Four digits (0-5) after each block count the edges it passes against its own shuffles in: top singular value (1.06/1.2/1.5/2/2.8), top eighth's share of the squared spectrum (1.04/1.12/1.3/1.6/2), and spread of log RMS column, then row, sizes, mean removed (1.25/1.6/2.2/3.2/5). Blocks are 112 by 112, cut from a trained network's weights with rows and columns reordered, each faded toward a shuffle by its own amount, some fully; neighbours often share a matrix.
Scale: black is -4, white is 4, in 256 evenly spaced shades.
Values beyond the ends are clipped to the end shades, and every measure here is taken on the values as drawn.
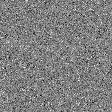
0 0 0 0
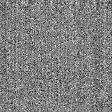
3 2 0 2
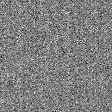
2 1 0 0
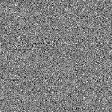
3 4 2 2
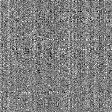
4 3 1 3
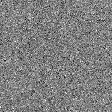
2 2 0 1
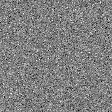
0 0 0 0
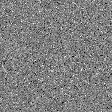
0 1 0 0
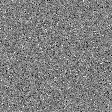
0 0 0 0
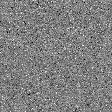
1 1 0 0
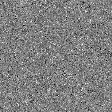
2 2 0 1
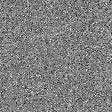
0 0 0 0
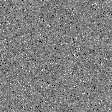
1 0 0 0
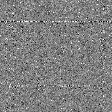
3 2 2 1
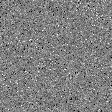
0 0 0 0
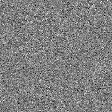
2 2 1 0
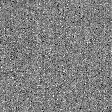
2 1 0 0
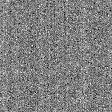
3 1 0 0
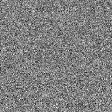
3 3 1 2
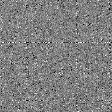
3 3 2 2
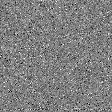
2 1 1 0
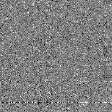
3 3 3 2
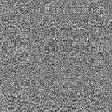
4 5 2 3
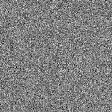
2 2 1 1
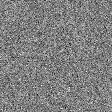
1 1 0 0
